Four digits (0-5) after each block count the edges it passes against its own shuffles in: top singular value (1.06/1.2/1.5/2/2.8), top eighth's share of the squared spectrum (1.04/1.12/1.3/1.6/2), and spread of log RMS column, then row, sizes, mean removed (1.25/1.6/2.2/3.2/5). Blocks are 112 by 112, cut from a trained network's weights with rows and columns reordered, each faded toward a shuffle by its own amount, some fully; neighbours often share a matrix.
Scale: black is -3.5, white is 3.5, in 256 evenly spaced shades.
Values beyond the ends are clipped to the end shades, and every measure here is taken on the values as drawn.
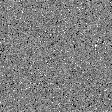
1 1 0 1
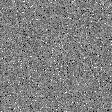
1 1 0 1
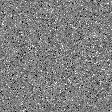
0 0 0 0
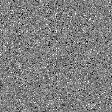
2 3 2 1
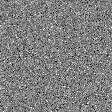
0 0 0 0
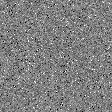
0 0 0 0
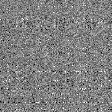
3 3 2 3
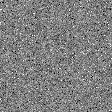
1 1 0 1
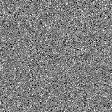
3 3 1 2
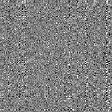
4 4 3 2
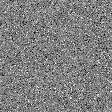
0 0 0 0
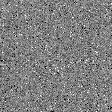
2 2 1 1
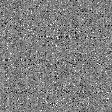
2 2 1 2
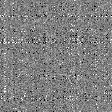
3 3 2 3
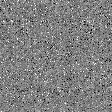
1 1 0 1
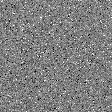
1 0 0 0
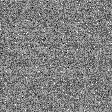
1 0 0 0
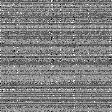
5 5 3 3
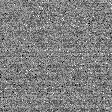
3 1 0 0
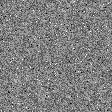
0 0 0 0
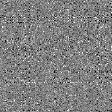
3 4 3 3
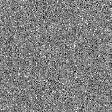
3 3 1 1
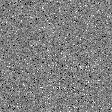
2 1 0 1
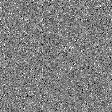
2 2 1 1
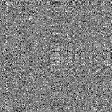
4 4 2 2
